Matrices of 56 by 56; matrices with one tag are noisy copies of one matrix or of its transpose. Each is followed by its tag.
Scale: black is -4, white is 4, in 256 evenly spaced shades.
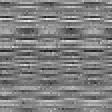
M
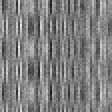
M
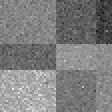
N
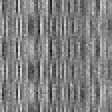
M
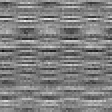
M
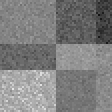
N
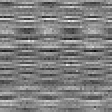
M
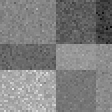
N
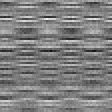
M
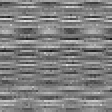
M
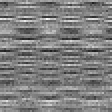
M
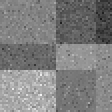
N
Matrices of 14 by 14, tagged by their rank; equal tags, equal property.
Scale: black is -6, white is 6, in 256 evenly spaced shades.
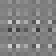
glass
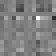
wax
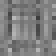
wax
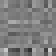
wax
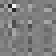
wax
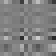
glass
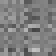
wax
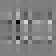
glass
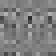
wax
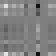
glass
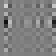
glass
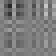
glass
